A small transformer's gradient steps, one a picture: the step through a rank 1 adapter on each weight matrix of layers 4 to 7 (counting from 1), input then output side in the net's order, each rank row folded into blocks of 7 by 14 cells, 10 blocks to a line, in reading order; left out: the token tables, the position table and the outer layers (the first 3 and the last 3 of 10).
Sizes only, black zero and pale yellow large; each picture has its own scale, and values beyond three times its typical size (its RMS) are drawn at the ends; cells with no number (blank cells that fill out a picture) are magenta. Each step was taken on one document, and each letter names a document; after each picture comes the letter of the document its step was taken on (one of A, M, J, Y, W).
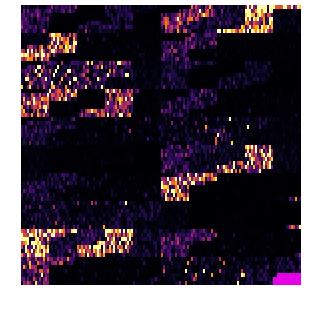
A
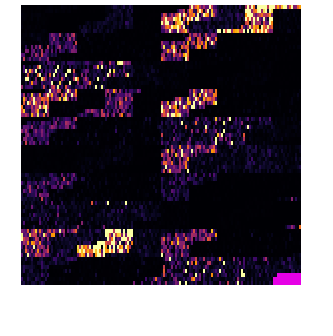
A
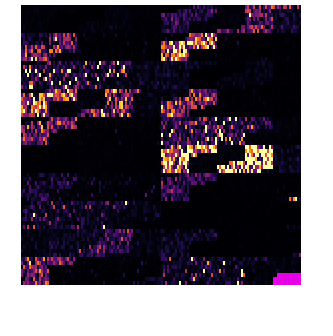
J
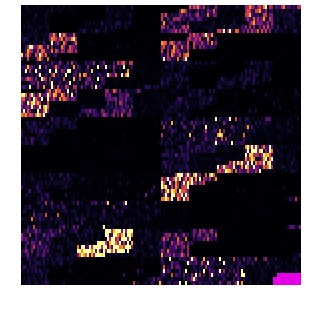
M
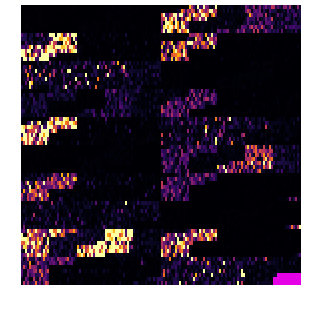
J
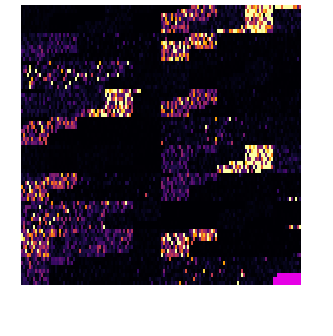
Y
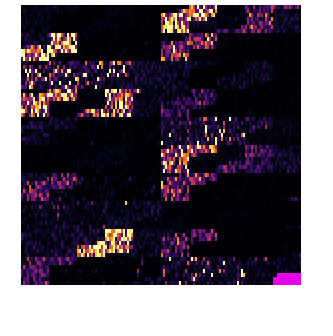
J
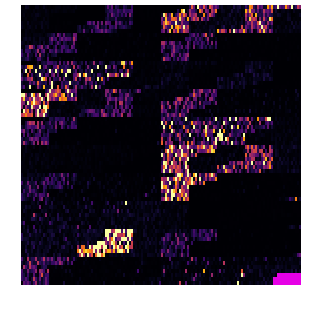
M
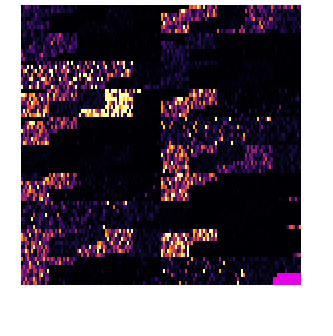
M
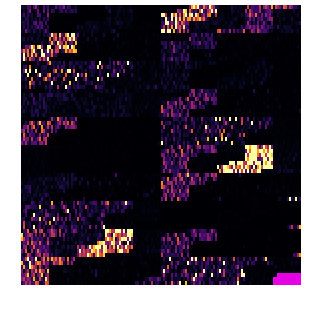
Y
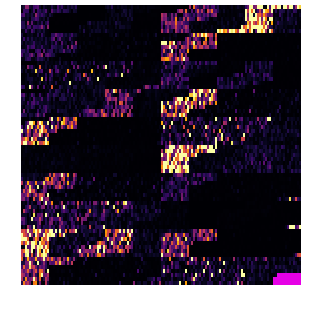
M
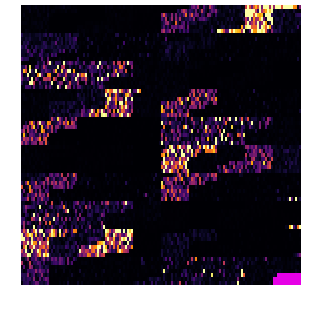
Y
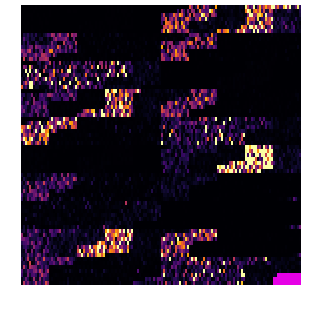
J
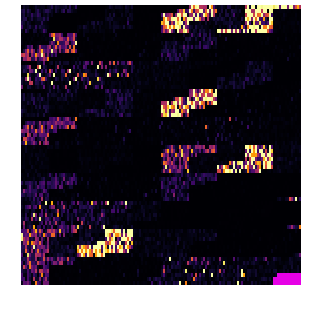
A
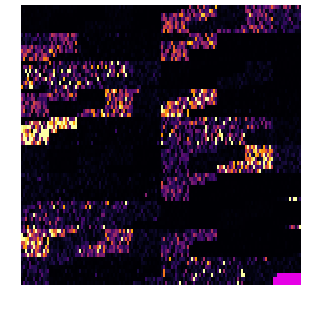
J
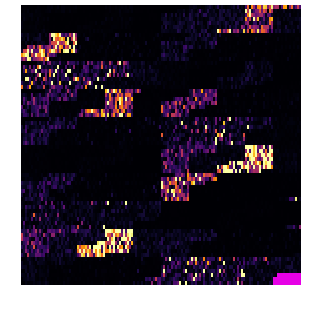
A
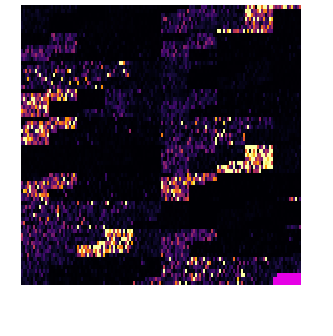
A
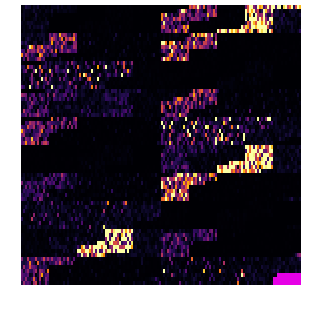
M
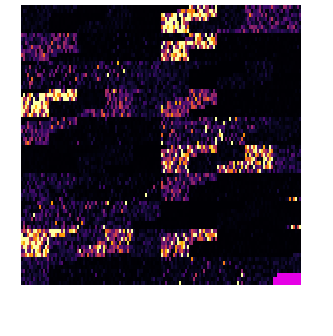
J
